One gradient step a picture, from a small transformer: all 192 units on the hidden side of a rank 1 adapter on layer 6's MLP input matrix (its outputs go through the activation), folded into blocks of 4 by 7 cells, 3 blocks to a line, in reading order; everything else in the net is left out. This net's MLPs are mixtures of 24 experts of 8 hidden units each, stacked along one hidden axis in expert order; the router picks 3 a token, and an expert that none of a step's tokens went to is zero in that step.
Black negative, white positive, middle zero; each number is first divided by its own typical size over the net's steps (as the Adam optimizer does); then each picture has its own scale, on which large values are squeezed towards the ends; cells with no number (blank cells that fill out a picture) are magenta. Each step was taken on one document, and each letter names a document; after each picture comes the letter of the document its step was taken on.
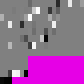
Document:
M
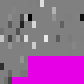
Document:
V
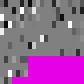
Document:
M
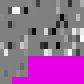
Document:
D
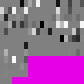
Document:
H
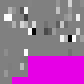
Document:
H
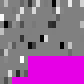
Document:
M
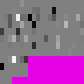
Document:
V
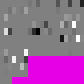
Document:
H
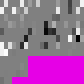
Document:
D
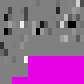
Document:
H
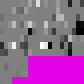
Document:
D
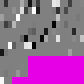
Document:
M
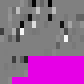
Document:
V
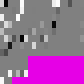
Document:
M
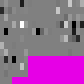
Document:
H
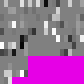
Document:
D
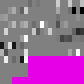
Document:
H
